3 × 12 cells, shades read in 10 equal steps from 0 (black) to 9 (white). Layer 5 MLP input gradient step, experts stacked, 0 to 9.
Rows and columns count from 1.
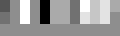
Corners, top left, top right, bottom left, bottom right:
3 6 5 5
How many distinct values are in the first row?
8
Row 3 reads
5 5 5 5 5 5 5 5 5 5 5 5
